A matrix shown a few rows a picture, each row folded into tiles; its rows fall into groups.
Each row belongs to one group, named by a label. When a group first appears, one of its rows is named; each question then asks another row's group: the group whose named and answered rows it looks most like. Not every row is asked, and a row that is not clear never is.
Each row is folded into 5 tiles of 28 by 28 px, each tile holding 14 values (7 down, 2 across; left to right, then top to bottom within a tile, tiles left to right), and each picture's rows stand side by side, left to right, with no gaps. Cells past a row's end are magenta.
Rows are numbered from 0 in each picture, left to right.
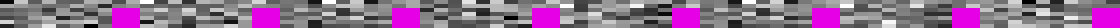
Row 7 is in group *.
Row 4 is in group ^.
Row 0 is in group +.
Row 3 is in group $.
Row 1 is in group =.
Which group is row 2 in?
$
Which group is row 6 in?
^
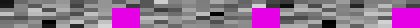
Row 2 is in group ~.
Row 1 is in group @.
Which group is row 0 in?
~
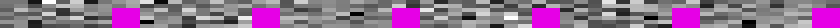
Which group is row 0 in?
$
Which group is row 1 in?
=
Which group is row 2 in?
@
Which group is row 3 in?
*
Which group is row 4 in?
$
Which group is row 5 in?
~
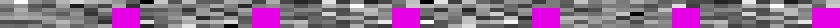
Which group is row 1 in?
+
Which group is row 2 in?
$
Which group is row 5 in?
$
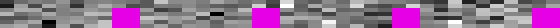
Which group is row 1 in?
@
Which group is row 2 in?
^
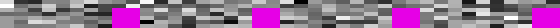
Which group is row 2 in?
=
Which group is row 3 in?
*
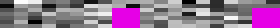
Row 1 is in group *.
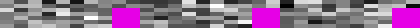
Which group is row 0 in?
*
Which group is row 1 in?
$
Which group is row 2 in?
~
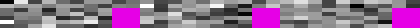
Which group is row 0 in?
+
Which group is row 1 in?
^
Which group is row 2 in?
*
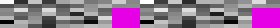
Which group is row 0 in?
=
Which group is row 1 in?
=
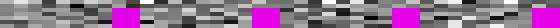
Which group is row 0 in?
*
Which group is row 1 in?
=
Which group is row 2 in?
$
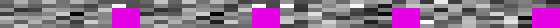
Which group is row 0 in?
@
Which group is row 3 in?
+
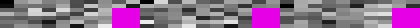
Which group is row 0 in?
~
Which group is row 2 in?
~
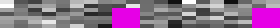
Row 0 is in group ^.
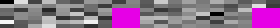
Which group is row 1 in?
@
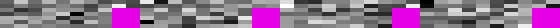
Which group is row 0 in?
@
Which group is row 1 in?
=
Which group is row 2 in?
^
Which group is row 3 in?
~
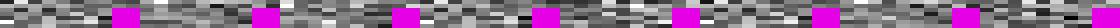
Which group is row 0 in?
+
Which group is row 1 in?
*
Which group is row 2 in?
^
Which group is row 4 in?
$
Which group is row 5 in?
+
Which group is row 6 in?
*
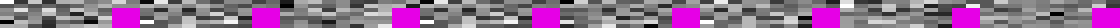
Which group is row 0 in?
=
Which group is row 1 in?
+
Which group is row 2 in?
~
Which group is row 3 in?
+
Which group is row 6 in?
^
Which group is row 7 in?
@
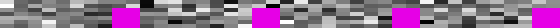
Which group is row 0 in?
^
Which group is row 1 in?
~
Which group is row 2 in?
+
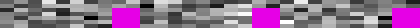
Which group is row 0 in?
$
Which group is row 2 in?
+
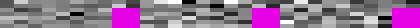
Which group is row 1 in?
*
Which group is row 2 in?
+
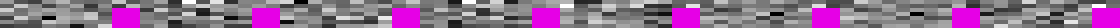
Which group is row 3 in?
$
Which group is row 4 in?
^
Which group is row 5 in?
@
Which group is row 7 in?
@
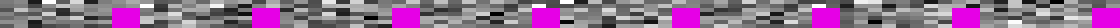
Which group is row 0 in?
$
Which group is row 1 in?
^
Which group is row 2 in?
$
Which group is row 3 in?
@
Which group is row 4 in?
=
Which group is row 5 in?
@
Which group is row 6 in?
~
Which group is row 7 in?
*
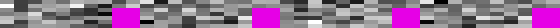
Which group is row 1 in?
=
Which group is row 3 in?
=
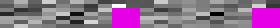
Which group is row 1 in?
@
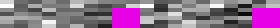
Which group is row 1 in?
^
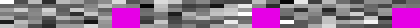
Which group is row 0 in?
=
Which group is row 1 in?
~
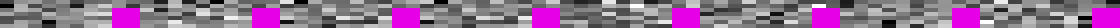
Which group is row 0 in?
~
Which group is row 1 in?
*
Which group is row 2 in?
=
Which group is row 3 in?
=
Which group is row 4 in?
$
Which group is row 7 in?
+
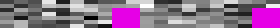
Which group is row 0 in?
$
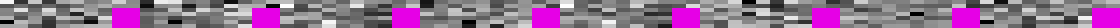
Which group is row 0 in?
=
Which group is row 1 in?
~
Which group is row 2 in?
^
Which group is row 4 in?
^
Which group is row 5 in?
*
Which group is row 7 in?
=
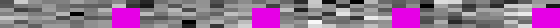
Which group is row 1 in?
~
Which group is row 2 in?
*
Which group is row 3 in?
~
